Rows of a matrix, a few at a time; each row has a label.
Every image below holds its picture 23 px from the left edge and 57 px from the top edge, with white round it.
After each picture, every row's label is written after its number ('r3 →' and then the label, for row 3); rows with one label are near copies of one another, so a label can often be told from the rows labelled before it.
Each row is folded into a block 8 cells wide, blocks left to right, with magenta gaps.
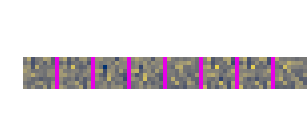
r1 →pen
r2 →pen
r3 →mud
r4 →mud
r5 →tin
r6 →pen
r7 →pen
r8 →tin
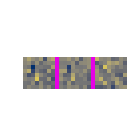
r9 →mud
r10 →mud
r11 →tin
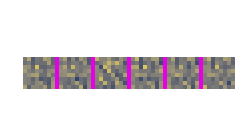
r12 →pen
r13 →pen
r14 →tin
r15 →pen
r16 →pen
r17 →pen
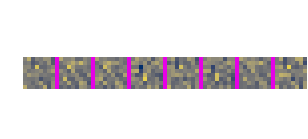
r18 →pen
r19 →tin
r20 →tin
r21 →mud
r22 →pen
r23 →mud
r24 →tin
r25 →pen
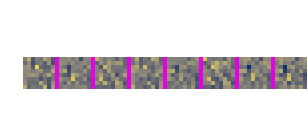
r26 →pen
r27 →mud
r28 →tin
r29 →pen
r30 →mud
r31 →tin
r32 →mud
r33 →mud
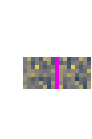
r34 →pen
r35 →pen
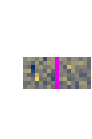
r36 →mud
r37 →tin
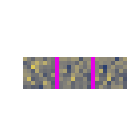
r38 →tin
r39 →mud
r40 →mud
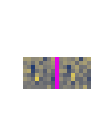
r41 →mud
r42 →mud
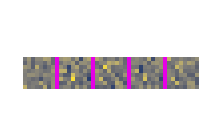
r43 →pen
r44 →mud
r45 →tin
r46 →mud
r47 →tin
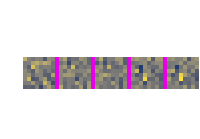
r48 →tin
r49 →pen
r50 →pen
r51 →mud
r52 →mud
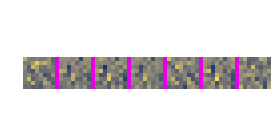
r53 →tin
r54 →mud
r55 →mud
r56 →mud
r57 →tin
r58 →mud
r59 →pen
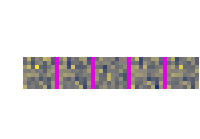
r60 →pen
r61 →pen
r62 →mud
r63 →pen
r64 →pen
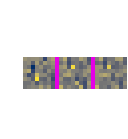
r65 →mud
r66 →pen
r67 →pen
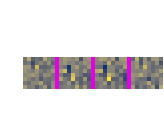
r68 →pen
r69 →mud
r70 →mud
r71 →pen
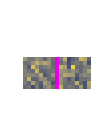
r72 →tin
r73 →pen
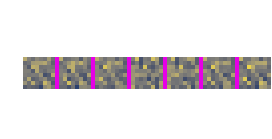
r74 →tin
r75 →tin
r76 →tin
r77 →pen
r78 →pen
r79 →tin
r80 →tin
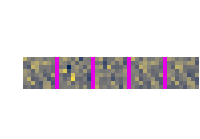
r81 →tin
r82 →mud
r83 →pen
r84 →tin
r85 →tin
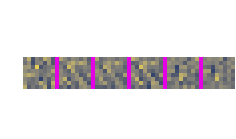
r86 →pen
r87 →tin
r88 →tin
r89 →tin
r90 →mud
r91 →mud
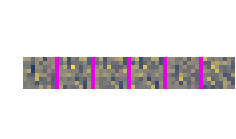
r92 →mud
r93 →pen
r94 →pen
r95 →pen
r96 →mud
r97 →tin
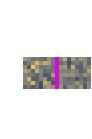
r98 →tin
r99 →pen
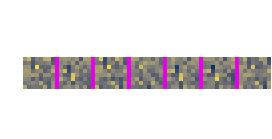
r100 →pen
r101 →mud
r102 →pen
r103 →tin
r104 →mud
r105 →mud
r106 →pen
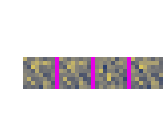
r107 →tin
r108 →tin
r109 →mud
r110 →tin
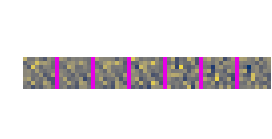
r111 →tin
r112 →tin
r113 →tin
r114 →tin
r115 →pen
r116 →mud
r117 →mud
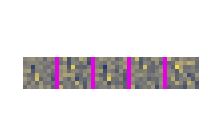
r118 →mud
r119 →pen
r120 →mud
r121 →pen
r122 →tin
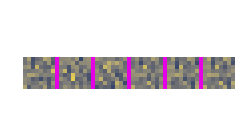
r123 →pen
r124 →mud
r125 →tin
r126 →pen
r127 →pen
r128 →pen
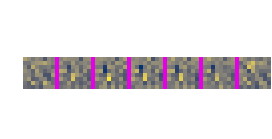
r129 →tin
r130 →mud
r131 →mud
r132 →mud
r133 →mud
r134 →mud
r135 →tin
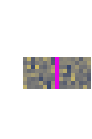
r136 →pen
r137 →mud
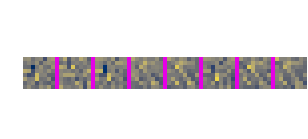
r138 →mud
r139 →pen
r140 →mud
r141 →tin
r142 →tin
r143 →mud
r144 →tin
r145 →tin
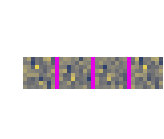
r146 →pen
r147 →mud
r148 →mud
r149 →pen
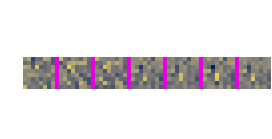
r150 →pen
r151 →tin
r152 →tin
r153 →mud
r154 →mud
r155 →mud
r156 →mud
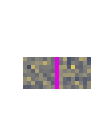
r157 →tin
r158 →pen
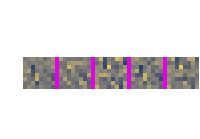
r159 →mud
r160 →tin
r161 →pen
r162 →mud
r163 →pen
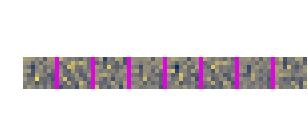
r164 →mud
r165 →tin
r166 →pen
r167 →mud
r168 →mud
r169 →tin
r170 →mud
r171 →pen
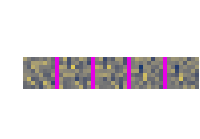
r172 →tin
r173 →pen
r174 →pen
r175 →mud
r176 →mud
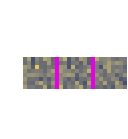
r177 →pen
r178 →pen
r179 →tin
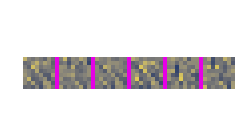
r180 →tin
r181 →pen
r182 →tin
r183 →tin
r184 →mud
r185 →pen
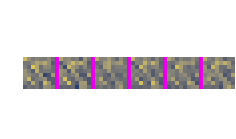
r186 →tin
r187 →tin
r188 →tin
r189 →tin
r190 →tin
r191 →tin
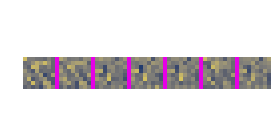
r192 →tin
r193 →tin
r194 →mud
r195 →mud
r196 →mud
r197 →tin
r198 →mud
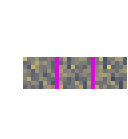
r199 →tin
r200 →pen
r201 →pen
